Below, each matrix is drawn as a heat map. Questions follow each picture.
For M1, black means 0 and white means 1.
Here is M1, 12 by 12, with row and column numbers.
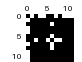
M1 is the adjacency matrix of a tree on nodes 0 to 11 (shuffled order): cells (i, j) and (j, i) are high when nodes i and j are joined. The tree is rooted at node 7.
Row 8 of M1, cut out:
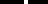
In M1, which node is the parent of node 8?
6
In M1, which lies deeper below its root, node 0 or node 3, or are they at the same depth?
node 3
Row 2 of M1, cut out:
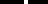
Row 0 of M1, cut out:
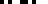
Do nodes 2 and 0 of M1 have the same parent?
no
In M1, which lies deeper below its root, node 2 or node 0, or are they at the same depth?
node 2
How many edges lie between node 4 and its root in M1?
2
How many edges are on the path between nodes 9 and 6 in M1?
3
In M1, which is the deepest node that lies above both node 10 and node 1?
0
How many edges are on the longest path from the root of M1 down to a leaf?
2
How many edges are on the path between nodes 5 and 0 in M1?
3
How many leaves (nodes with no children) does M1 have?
9
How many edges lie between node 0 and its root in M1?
1
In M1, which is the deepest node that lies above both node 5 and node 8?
6
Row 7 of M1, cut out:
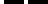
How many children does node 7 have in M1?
2
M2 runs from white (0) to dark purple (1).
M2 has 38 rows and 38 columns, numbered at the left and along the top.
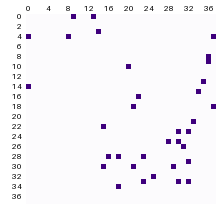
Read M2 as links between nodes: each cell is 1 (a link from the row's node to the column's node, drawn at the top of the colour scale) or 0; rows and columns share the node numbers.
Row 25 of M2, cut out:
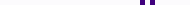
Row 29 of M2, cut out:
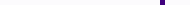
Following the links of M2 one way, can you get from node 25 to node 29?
yes
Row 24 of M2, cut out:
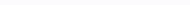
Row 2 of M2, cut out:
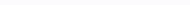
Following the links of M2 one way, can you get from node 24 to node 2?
no
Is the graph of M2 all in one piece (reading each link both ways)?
no
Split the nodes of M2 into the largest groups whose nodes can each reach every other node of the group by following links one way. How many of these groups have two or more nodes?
1
